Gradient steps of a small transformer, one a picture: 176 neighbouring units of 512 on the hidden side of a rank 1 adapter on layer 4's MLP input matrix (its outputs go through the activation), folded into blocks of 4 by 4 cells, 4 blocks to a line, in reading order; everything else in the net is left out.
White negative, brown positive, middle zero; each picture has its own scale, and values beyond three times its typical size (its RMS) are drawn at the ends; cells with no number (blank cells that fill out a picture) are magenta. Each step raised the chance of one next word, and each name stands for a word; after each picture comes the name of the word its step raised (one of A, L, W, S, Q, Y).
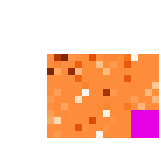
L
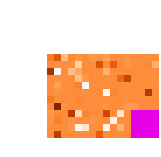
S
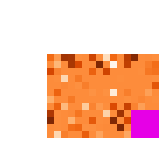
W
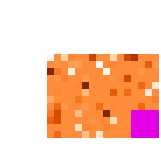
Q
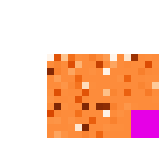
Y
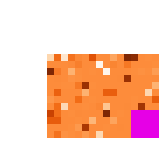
Q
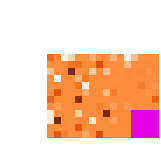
W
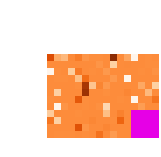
S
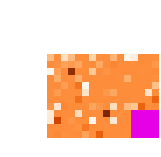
W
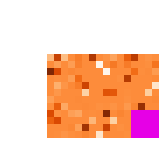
Q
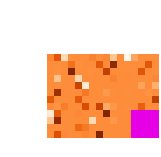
W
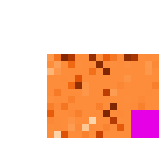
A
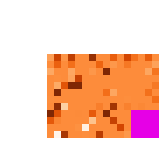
A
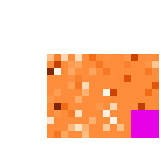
S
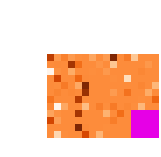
S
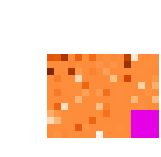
L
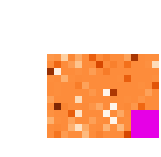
S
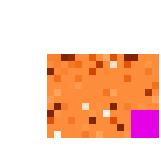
W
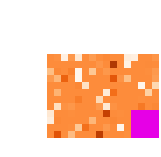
W
